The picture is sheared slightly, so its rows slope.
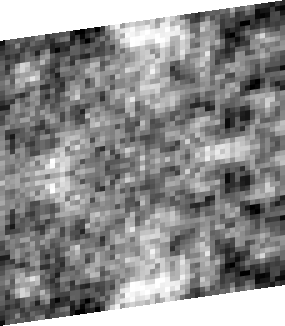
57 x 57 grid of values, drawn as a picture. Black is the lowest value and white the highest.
Slope: none. Mirror symmetry: top to bottom. Grain: blotchy. Seam: none.
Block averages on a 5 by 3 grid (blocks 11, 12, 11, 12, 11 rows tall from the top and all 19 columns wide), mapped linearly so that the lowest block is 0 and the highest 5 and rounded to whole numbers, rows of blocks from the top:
050
131
423
131
050
